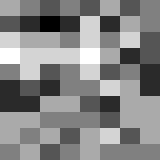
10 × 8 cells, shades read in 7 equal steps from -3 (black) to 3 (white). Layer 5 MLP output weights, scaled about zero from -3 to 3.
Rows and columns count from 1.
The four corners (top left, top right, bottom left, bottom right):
1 0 0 0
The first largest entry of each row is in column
1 5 1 1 2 6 3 1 6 2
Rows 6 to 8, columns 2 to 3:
-1 -2 / -2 1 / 1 0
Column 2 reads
0 -2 1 2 2 -1 -2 1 0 1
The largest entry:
3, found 2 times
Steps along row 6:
up down up same up down down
